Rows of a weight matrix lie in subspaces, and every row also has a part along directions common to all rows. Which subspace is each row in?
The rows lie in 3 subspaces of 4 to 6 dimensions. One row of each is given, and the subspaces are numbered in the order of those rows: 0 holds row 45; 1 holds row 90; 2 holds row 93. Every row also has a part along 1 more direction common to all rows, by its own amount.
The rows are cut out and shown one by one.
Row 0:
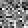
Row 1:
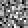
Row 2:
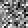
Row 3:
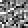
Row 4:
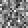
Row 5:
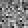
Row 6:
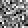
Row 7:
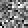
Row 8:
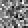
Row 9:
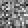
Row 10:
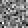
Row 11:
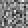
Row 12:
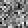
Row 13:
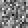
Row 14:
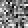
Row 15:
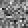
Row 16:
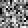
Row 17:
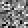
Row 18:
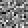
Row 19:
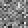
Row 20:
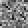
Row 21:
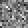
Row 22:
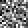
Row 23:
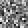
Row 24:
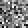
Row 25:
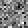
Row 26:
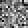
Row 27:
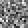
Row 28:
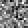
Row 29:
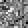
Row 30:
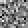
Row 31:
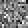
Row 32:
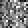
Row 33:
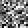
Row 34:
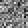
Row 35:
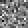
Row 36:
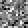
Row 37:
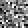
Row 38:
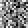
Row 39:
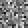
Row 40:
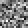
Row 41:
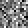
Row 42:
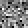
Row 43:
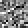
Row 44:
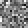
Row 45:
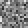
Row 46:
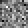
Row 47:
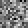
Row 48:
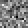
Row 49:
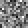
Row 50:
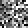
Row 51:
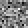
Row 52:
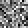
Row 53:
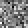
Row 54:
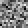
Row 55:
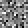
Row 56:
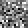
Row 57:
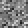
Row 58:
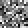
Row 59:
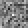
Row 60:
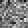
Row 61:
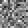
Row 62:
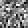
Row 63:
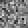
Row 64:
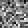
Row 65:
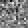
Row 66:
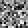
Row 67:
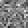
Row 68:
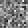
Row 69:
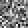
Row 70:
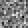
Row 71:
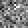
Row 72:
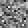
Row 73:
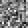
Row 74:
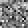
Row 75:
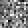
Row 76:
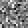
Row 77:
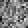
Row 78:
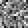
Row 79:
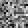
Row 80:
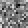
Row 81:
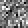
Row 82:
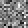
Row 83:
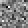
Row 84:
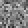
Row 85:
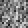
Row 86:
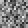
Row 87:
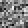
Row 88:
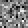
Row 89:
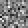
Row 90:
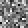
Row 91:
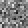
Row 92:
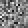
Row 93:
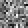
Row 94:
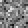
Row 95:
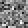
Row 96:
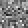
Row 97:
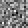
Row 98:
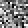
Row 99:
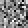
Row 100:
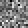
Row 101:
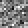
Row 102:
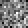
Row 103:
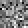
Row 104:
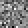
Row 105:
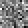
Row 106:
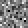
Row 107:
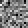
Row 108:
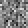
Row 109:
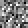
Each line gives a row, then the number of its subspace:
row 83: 1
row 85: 0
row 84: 2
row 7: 1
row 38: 0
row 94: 2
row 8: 1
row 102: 0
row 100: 1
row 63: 1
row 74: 1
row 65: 1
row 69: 1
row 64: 0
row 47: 0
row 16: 1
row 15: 1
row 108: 0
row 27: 1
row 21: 1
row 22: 1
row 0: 1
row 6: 0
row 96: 1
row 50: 1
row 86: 0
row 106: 1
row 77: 0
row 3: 2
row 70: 0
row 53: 2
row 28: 1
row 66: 2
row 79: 2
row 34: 2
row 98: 2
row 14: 2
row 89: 1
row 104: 2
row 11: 0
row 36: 2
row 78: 0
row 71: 0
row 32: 0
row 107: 0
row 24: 2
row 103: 1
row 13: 0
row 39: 2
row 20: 1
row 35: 1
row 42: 1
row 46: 1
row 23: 1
